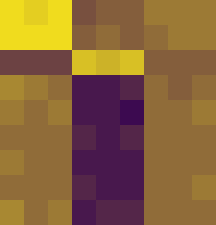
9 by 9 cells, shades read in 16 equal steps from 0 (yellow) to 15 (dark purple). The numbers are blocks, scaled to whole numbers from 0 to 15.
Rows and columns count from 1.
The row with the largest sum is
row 7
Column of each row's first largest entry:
4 4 1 4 6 5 4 5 4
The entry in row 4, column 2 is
7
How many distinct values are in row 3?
4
